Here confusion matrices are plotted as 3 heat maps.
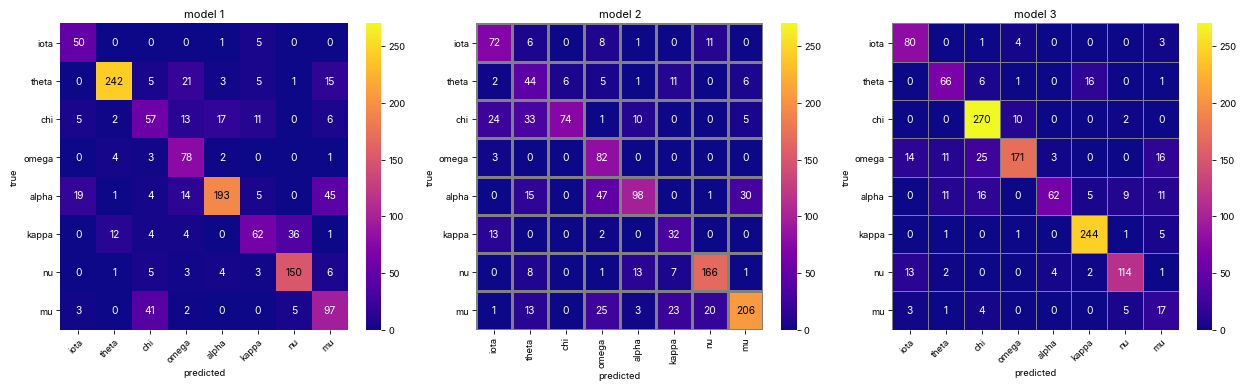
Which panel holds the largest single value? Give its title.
model 3
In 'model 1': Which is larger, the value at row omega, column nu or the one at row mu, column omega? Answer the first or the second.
the second
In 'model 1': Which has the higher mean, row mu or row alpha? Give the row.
alpha
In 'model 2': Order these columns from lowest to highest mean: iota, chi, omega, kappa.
kappa, chi, iota, omega
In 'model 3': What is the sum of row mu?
30
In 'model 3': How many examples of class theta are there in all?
90
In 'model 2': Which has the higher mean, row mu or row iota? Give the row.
mu
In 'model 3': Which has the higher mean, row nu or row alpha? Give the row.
nu
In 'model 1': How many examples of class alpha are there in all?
281
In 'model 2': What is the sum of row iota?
98
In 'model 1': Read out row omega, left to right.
0 4 3 78 2 0 0 1
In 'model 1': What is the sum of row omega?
88
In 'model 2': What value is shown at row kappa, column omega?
2
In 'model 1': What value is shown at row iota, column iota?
50
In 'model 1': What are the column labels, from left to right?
iota, theta, chi, omega, alpha, kappa, nu, mu
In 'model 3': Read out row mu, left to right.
3 1 4 0 0 0 5 17
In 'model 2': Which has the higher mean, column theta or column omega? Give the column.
omega
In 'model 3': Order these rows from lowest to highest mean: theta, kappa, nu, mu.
mu, theta, nu, kappa
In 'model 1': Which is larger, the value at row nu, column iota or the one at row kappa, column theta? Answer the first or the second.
the second
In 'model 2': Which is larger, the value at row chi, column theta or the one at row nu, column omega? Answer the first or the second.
the first
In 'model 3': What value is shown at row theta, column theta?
66
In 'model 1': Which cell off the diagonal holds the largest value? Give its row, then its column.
alpha, mu
